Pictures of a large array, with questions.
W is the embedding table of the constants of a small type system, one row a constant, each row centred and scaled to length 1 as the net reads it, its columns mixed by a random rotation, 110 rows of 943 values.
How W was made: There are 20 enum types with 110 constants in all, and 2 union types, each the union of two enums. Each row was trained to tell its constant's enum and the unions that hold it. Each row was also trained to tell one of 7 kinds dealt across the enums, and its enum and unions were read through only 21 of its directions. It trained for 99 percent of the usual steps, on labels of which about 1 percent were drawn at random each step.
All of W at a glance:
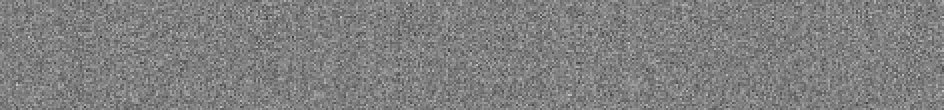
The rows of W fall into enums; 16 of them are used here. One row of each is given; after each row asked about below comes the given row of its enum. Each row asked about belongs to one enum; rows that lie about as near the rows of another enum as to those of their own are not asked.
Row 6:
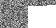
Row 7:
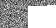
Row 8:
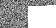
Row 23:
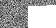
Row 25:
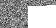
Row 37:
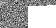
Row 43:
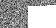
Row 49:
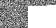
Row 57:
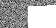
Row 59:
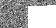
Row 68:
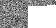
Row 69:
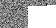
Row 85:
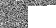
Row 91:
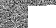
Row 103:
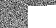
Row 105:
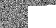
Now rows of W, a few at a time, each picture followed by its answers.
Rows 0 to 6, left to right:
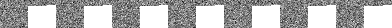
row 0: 49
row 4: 103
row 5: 91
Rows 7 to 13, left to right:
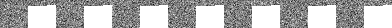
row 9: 91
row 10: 69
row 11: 69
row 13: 8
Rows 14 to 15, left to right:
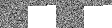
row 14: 7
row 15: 57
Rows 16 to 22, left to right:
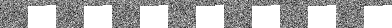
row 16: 6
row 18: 6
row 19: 103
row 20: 6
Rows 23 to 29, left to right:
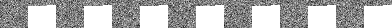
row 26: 85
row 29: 37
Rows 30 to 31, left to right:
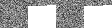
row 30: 37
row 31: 59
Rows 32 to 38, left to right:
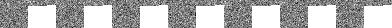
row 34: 43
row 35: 49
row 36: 91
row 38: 59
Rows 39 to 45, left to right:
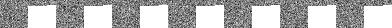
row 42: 49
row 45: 7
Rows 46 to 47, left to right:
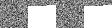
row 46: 43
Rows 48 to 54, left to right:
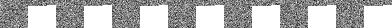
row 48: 91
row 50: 37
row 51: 59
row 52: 8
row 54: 103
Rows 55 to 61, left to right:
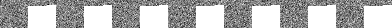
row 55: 25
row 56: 8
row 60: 57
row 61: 6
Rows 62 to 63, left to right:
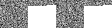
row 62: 25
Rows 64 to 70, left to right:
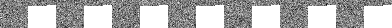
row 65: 68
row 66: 59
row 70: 103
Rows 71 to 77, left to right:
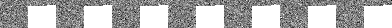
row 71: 69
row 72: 85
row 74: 59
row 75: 105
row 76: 43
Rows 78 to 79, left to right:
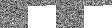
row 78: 43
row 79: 69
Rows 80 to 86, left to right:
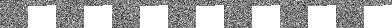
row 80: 25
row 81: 91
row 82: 91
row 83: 7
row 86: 37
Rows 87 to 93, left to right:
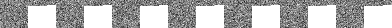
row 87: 6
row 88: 6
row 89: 85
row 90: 105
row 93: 49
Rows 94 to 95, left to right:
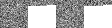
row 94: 59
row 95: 103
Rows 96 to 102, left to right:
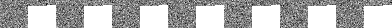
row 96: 69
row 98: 25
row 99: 37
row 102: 69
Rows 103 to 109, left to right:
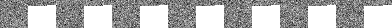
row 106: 49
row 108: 8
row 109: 43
